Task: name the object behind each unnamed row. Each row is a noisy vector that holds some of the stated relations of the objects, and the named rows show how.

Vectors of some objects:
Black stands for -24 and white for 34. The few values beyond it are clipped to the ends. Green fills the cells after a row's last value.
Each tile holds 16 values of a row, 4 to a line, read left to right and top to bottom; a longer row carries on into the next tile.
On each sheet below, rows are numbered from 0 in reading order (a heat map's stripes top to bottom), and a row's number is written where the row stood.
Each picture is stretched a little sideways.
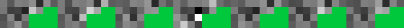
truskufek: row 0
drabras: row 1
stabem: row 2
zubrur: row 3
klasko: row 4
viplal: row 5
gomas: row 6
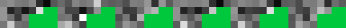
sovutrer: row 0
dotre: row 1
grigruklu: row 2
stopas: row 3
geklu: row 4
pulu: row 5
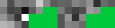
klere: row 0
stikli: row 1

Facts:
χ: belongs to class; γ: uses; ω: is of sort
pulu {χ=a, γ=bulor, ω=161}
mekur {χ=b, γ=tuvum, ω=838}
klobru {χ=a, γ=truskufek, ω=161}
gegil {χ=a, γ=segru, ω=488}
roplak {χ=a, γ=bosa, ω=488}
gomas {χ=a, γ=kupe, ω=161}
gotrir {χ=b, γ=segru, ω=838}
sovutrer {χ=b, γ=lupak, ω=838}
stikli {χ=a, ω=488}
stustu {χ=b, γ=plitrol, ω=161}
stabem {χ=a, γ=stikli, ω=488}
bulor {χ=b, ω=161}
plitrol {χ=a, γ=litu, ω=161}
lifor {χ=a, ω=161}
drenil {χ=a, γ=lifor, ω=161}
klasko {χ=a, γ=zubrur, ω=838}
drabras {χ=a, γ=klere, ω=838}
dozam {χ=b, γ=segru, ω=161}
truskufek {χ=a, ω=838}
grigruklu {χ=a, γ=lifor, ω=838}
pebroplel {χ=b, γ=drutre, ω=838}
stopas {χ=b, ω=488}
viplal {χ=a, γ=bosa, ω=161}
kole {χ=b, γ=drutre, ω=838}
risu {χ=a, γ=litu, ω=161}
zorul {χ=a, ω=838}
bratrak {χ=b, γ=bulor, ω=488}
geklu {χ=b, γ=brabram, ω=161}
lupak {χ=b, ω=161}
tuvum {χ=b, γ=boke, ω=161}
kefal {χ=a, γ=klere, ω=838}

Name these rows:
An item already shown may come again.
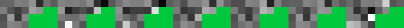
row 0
stikli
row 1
bratrak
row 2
geklu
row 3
lifor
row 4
gomas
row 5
stabem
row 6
bosa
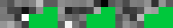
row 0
kupe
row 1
bulor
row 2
lifor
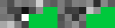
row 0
dotre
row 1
truskufek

